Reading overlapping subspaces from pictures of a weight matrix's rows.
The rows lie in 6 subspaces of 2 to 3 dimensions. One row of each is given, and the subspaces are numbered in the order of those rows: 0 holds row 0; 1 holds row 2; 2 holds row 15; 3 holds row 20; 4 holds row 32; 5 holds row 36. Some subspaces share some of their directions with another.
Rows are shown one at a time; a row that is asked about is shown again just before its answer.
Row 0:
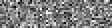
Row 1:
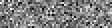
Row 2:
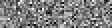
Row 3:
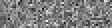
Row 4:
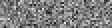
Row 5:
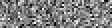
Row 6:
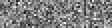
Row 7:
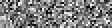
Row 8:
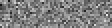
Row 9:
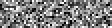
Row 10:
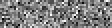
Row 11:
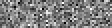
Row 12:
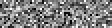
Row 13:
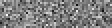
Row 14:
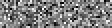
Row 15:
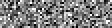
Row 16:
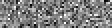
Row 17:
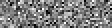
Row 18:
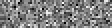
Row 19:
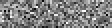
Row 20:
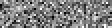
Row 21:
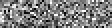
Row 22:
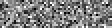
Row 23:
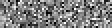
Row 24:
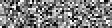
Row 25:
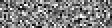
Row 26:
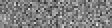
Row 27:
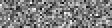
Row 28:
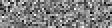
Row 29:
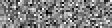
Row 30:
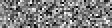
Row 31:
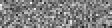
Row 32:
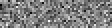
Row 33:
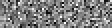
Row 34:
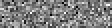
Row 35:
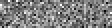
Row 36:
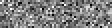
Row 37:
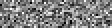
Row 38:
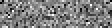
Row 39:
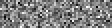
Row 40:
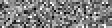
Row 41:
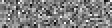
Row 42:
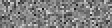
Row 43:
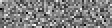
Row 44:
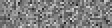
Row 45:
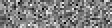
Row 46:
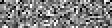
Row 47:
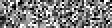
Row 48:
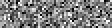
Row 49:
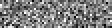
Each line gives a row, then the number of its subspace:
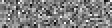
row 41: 5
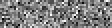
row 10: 2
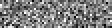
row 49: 2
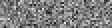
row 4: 1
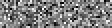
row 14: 1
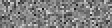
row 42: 2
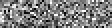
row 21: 4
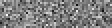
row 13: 1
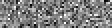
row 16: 5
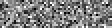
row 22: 3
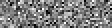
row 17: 1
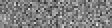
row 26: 0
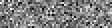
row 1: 5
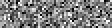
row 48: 1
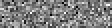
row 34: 2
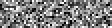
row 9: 2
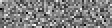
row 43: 1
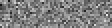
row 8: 4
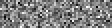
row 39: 1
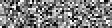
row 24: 4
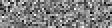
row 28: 2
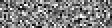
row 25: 1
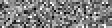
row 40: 3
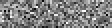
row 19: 4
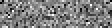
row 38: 5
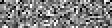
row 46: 5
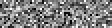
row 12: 2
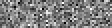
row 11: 0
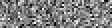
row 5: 3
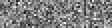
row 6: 3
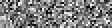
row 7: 5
